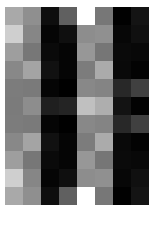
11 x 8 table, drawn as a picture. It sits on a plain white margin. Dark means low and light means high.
Mirror symmetry: top to bottom. Stripes: upright, repeating 2 times. Average level on the scale: 30%.
